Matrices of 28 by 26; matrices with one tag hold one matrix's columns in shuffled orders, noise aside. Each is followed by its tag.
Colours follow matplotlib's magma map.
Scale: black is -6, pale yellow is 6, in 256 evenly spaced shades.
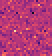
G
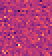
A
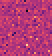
A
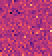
G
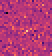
G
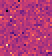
A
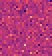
A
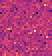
G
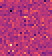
A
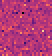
G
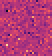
A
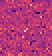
G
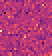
G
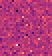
A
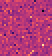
A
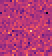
G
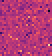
A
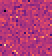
A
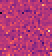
G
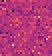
A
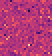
A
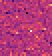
G
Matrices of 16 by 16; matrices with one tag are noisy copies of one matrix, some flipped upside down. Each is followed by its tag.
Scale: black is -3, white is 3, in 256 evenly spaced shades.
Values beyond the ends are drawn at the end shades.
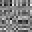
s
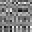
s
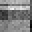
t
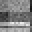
t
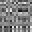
s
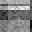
t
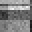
t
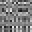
s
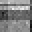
t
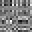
s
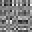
s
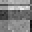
t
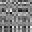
s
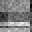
t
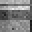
t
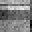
t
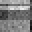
t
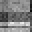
t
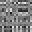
s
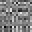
s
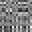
s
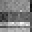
t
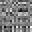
s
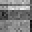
t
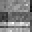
t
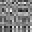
s
